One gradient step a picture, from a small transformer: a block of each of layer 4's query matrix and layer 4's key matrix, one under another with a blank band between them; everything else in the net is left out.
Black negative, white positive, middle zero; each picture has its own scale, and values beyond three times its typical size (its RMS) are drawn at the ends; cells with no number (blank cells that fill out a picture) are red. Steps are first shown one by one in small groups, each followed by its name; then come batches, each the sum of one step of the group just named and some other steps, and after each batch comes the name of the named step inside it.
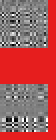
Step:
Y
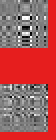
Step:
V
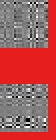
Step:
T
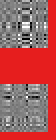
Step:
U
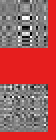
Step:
V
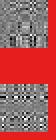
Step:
U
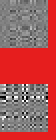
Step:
V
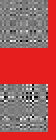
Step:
T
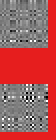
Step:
Y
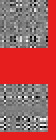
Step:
T
